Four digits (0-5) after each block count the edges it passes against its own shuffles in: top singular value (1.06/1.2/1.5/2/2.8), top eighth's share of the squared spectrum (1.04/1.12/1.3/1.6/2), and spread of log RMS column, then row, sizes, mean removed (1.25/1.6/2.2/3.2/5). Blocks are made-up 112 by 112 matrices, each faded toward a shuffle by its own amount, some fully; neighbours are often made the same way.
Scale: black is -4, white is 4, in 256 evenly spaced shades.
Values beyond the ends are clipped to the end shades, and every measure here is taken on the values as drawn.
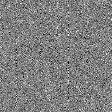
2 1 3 0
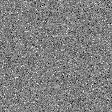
0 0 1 0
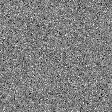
0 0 0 0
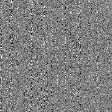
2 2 4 0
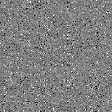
4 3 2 1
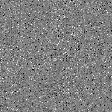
3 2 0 1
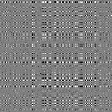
5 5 4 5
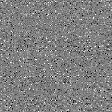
4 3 1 2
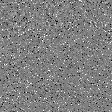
3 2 0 0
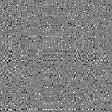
5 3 2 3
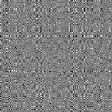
5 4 4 3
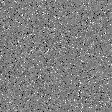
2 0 0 0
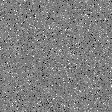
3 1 0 0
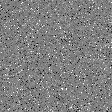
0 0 0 0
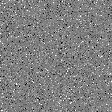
3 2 0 0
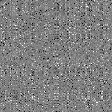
4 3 2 2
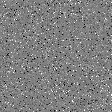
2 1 0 0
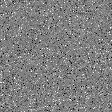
3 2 0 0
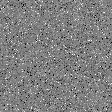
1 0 0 0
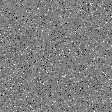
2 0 0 0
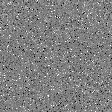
2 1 0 0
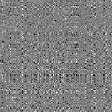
5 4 3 3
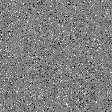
3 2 0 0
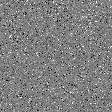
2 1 0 0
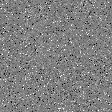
2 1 0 0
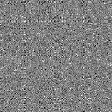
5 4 2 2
